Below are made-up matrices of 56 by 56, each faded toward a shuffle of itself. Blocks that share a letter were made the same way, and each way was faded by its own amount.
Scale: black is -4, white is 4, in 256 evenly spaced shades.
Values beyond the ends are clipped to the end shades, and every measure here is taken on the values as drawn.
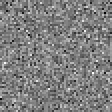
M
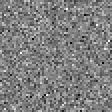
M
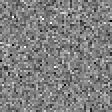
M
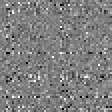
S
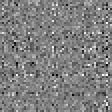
S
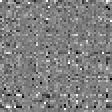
S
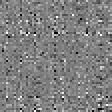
S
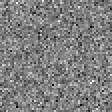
M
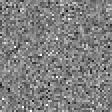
M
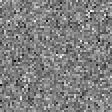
M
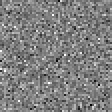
M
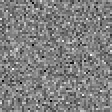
M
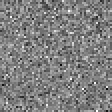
M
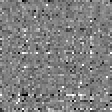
S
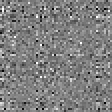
S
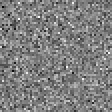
M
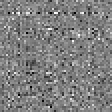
S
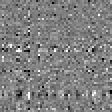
S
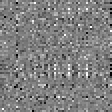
S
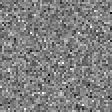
M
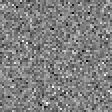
M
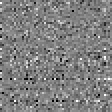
S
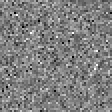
M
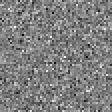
M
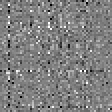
S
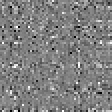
S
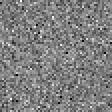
M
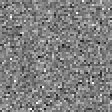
M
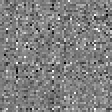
S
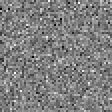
M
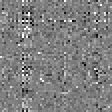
S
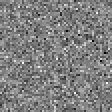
M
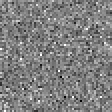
M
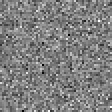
M
